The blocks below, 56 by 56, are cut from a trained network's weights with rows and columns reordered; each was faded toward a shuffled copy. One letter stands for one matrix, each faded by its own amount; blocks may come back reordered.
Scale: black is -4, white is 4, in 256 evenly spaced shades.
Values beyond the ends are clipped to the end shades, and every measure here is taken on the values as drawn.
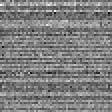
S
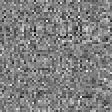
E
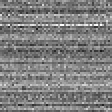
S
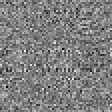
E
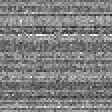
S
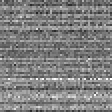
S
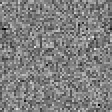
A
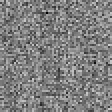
A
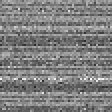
S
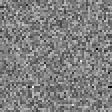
A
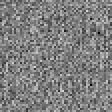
A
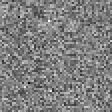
A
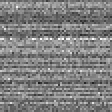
S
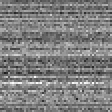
S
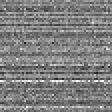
S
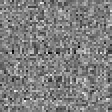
E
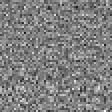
E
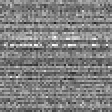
S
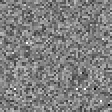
A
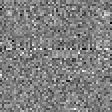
E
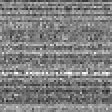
S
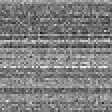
S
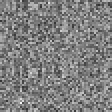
A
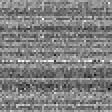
S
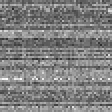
S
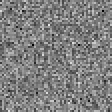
A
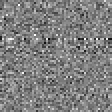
E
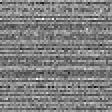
S
